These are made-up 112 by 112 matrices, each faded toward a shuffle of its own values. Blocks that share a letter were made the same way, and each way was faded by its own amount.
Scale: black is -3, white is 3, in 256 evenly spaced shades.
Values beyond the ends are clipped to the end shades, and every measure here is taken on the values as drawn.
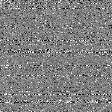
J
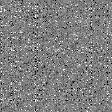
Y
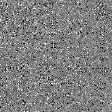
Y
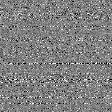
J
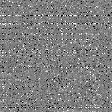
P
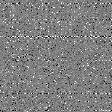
P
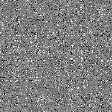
Y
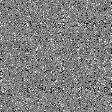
Y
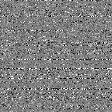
J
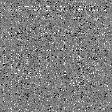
Y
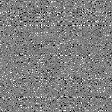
P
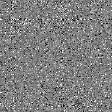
Y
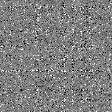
Y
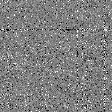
Y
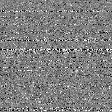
J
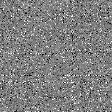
Y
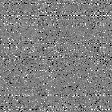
P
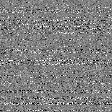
J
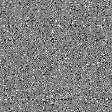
Y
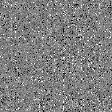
Y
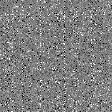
Y
